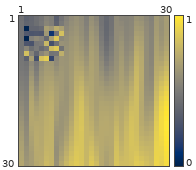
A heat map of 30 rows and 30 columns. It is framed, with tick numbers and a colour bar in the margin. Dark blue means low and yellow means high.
Ninth with the highest average: bottom right. Mirror symmetry: none. Slope: up to the bottom right. Odd patch: rougher, in the top left. Grain: streaks running down.
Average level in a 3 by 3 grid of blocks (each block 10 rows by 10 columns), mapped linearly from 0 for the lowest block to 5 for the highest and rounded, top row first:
0 1 2
2 3 4
3 4 5
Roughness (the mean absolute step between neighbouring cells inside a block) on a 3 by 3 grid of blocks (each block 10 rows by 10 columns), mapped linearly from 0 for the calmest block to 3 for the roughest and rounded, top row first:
3 0 0 / 0 0 0 / 0 0 0
